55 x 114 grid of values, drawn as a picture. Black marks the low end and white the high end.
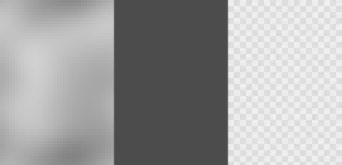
It is made of 1 by 3 panels. Panel 1,1: high, smooth. Panel 1,2: low, flat. Panel 1,3: very high, checkered, faint in contrast.
